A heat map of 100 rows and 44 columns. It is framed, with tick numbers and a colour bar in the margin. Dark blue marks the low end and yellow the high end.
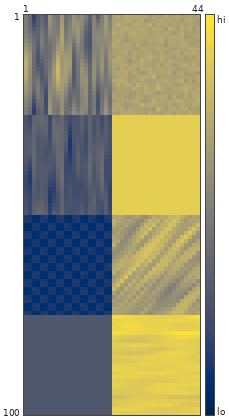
It is made of 4 by 2 panels. Panel 1,1: middling, streaked downward, strong in contrast. Panel 1,2: high, fine-grained, faint in contrast. Panel 2,1: low, streaked downward. Panel 2,2: very high, flat. Panel 3,1: very low, checkered, faint in contrast. Panel 3,2: high, slanting up to the right. Panel 4,1: low, flat. Panel 4,2: very high, streaked across, faint in contrast.
